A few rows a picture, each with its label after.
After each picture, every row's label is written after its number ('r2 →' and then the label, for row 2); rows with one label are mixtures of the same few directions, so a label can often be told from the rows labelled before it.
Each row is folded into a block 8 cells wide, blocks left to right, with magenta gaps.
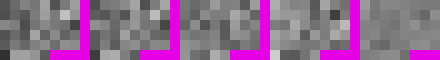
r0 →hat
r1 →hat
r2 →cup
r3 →hat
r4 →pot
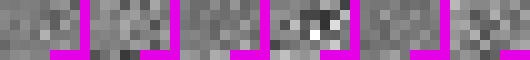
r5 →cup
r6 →cup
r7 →cup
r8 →cup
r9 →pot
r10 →pot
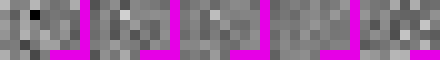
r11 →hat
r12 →hat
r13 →hat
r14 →hat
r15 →cup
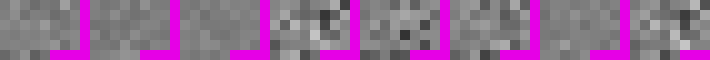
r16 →cup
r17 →cup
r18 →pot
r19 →cup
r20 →cup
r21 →cup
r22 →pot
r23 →cup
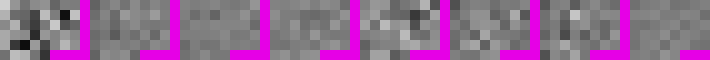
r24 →pot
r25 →hat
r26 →hat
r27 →cup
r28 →cup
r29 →pot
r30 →hat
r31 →pot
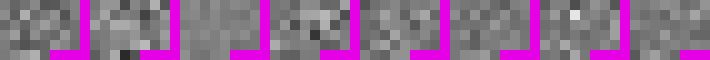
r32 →pot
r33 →cup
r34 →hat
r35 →cup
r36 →pot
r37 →pot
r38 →hat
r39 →hat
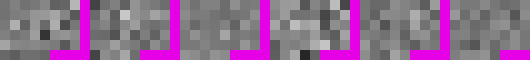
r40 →cup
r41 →hat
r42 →cup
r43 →cup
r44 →cup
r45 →pot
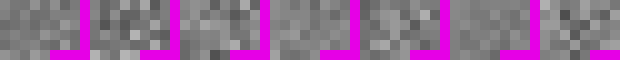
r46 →cup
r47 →cup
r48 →cup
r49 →hat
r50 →pot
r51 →pot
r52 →pot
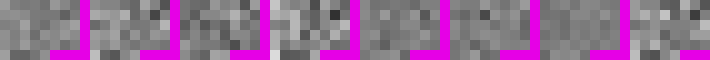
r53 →hat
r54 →hat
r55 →cup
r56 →hat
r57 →pot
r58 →hat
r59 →hat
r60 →hat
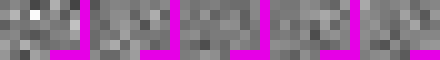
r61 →hat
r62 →pot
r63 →pot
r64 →cup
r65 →pot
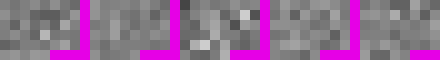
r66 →cup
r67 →hat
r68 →pot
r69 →pot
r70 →hat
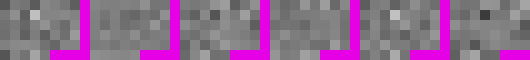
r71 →hat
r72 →cup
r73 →hat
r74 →cup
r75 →hat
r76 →hat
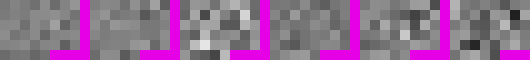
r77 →cup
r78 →cup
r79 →pot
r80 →pot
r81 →cup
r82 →pot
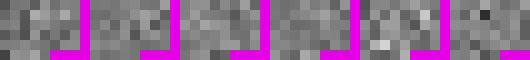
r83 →hat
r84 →cup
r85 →cup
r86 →cup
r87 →pot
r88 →hat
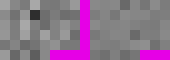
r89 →hat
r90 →cup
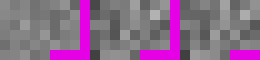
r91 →cup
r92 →hat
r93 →hat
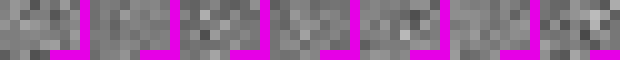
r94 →cup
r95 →hat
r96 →pot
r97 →pot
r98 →cup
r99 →hat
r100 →cup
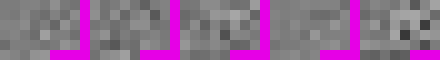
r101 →cup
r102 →pot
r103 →cup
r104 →cup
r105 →cup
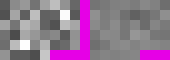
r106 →pot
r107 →cup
